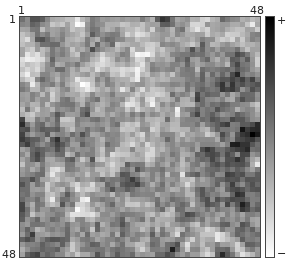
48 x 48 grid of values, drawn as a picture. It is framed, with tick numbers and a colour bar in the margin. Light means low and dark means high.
There are no regular stripes. The halves do not mirror each other. The texture is blotchy. Overall the values sit about 40% of the way up the scale. The middle right is the ninth with the highest average.
